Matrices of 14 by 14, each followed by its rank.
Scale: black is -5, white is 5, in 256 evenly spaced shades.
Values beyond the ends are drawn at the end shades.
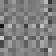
two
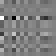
one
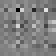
two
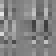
two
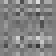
two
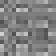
two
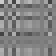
one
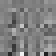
two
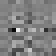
two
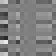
one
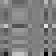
one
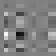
one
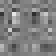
two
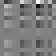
one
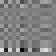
one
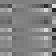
one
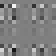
one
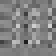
two
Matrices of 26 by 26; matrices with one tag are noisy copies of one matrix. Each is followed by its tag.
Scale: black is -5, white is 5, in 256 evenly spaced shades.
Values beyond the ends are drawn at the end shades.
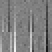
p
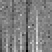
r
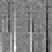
p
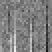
p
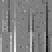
p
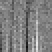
r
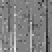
p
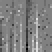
r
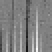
r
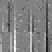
p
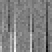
p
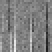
p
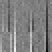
p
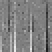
p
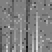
r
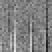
p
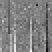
p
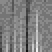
r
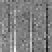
p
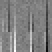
p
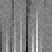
r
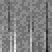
p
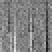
p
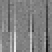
p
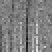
r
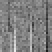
p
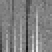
r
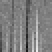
r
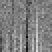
r
